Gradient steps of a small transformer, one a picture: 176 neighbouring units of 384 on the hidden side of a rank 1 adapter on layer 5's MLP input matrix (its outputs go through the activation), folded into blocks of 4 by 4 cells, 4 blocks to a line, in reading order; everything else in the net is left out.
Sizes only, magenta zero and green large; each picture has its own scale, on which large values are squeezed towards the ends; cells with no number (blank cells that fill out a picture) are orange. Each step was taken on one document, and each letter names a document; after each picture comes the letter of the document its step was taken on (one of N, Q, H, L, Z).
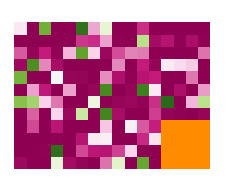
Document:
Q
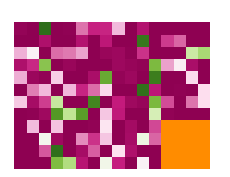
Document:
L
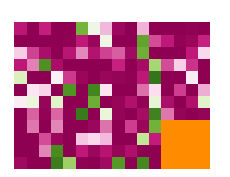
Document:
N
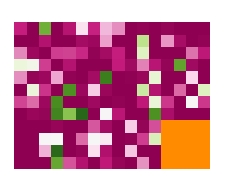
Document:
L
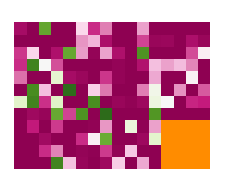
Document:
N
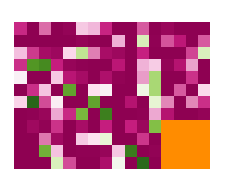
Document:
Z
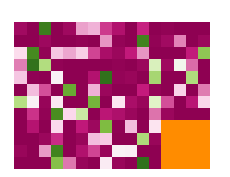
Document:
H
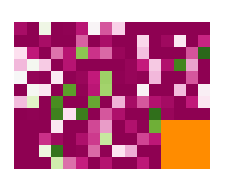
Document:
L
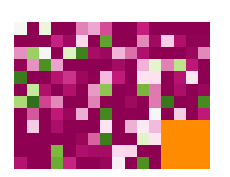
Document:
Q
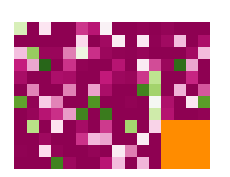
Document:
Z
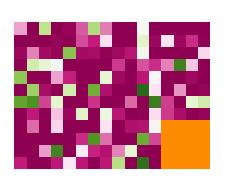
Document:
N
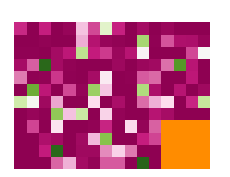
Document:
H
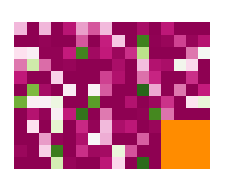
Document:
Z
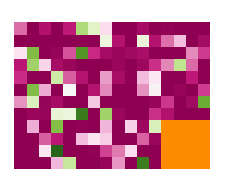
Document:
Z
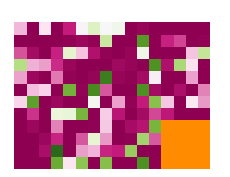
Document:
H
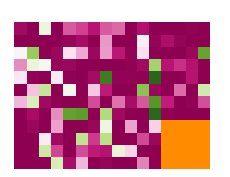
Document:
H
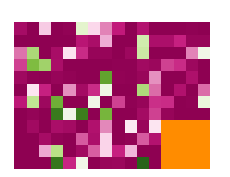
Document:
H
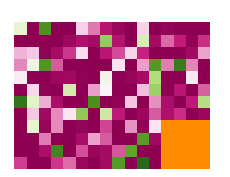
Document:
Q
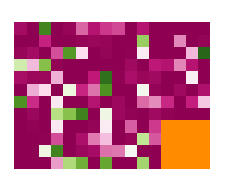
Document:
L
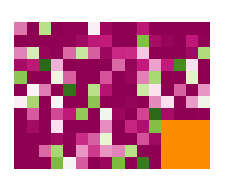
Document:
N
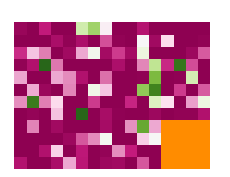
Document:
Q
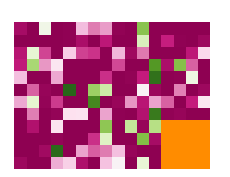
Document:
N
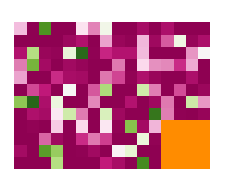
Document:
Z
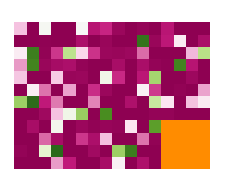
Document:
Z
